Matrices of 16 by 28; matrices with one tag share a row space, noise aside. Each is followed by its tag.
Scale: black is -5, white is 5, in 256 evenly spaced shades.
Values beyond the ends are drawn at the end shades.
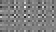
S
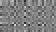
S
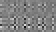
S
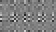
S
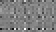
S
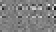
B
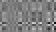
B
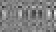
B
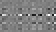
B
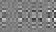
B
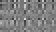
S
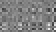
B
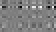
B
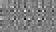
S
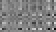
B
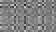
S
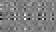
S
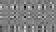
S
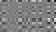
B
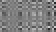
B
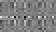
S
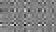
S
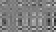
B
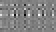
S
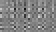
S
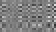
B
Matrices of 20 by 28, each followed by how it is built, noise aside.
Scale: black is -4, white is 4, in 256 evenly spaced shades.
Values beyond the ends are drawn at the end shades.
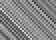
Toeplitz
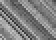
Toeplitz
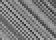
Toeplitz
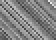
Toeplitz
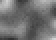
smooth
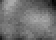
smooth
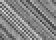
Toeplitz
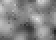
smooth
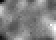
smooth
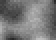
smooth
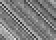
Toeplitz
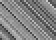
Toeplitz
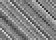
Toeplitz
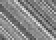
Toeplitz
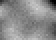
smooth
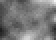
smooth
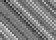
Toeplitz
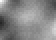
smooth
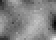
smooth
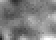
smooth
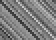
Toeplitz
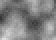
smooth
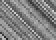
Toeplitz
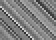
Toeplitz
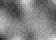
smooth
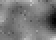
smooth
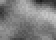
smooth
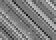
Toeplitz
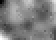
smooth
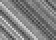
Toeplitz
